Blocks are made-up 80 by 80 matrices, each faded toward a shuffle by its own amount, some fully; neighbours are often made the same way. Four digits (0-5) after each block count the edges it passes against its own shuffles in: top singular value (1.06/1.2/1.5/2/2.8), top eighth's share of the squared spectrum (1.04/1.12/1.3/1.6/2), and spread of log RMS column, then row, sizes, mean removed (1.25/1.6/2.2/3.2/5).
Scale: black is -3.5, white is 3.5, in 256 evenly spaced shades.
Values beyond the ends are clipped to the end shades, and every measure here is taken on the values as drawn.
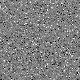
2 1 0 0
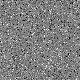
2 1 0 0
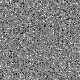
3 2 0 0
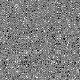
4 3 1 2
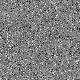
0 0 0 0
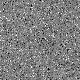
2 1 0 0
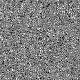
3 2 1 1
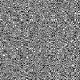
4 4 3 2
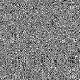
4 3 2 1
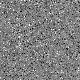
0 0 0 0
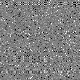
4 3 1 2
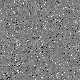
2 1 0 0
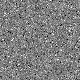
0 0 0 0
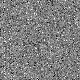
0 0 1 0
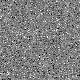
0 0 0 0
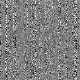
2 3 4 0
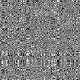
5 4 3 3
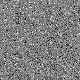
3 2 0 0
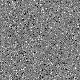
2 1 0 0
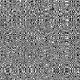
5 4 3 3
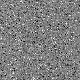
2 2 0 0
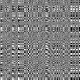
5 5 4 4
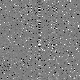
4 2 1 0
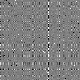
5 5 3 3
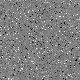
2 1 0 0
